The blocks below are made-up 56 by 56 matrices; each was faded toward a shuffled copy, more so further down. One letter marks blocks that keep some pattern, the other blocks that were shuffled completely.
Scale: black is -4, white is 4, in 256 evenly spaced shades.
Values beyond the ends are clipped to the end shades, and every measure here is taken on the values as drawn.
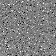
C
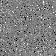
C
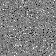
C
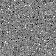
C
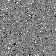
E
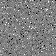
E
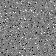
E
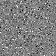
C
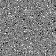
C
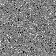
C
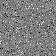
C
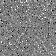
C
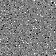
C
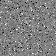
E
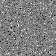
E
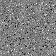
E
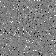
C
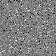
C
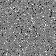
C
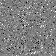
C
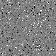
C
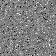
E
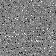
C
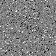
E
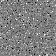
C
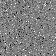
E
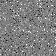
C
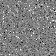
C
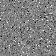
E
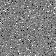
E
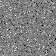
E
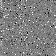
C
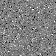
E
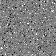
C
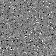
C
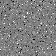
C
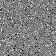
E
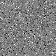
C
